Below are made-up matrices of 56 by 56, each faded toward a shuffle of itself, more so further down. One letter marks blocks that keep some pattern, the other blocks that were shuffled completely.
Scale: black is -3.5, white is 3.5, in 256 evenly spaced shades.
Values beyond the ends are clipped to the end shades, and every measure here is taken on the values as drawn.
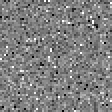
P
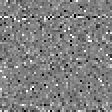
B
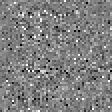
B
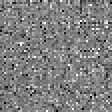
B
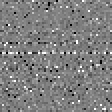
B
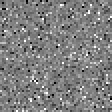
P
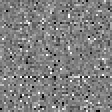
B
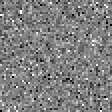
P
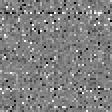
B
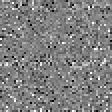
B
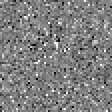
P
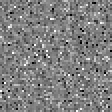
P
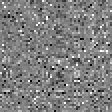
B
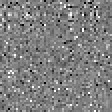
B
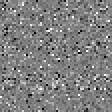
B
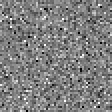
P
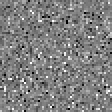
P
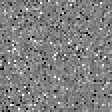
P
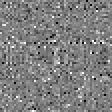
B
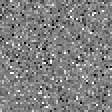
P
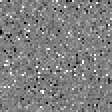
P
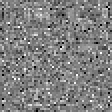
B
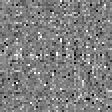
B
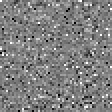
B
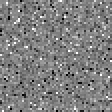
P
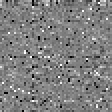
B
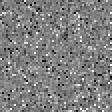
P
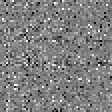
B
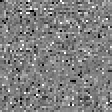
B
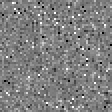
P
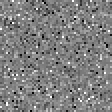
P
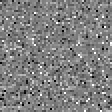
P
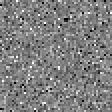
P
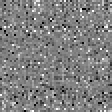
B
